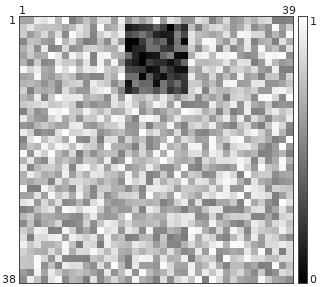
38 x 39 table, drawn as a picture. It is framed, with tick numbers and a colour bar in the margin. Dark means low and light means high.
Odd patch: lower, in the top middle. Ninth with the lowest average: top middle. Average level on the scale: 70%. Stripes: none.
